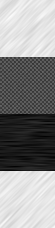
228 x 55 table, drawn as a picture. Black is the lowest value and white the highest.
The table splits into 4 rows of 1 panel. Panel 1,1: very high, slanting up to the right, faint in contrast. Panel 2,1: low, checkered. Panel 3,1: very low, streaked across, faint in contrast. Panel 4,1: very high, slanting up to the right, faint in contrast.
